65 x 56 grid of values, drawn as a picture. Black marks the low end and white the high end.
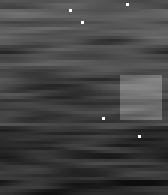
The ninth with the highest average is the middle right. Values rise toward the top. An odd patch, higher than its surroundings, sits in the middle right. The grain runs across in streaks. Five lone cells stand out, each far higher than its neighbours.
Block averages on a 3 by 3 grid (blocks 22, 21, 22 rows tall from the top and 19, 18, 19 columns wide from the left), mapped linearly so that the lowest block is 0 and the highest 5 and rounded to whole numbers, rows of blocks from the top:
4 4 4 / 2 2 5 / 0 0 0
